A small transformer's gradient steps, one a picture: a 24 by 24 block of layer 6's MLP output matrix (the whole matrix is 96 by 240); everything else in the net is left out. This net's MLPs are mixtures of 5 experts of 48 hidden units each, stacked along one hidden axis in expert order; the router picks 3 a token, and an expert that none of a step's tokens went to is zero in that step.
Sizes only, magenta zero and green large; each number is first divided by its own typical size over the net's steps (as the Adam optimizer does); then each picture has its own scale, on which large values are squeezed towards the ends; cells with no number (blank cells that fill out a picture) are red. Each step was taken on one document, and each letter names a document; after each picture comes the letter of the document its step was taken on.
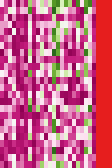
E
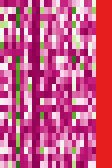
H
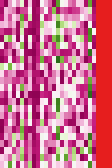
E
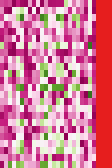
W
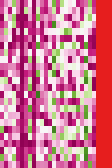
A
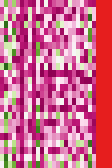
E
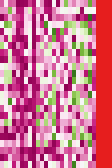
W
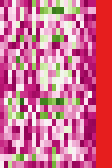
W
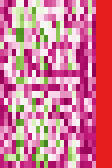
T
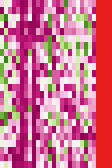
A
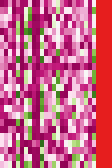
H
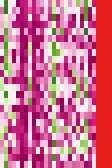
A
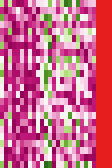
W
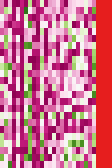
H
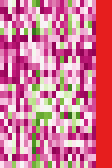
T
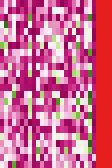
E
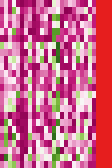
E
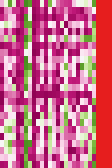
H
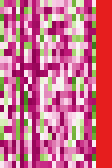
H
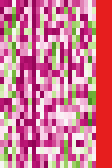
A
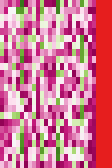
T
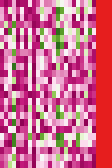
E
